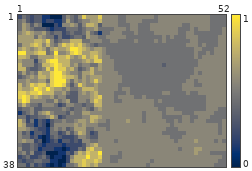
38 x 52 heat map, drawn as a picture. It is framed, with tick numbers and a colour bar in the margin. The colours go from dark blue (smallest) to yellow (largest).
The field is mottled with small blotches. There is no overall slope. The ninth with the highest average is the middle left. No row or column stands out. A vertical seam about 40% of the way across splits the table, and the right part is calmer.
